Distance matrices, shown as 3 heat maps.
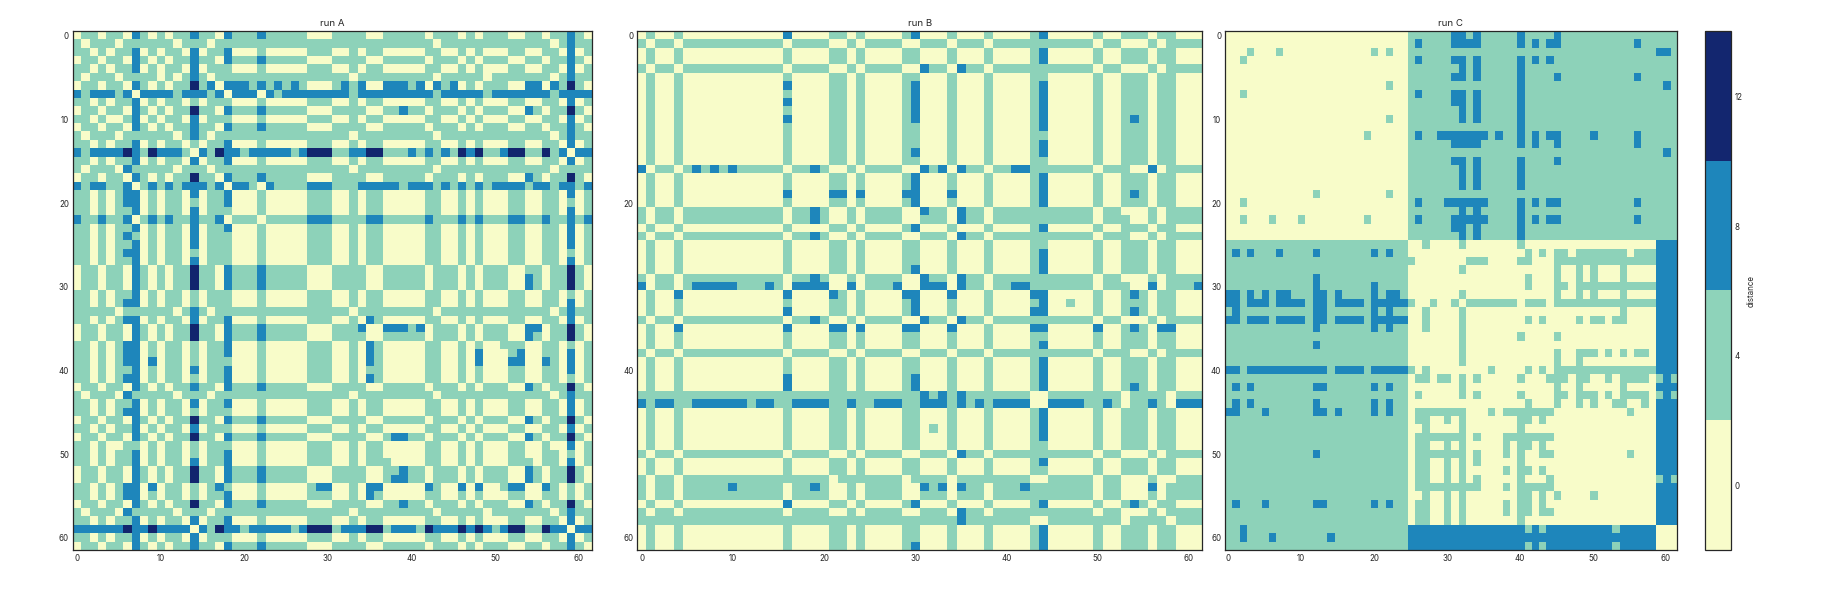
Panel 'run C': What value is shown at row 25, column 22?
4
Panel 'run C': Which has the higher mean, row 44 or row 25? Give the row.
44
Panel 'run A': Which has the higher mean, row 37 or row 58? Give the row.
37
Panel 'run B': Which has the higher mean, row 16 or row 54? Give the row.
16
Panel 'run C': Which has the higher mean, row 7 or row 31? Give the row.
31
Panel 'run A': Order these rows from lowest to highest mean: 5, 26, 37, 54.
26, 37, 54, 5
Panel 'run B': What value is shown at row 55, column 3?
4
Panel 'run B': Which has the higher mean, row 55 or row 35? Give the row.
55
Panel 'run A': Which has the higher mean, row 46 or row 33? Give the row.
33
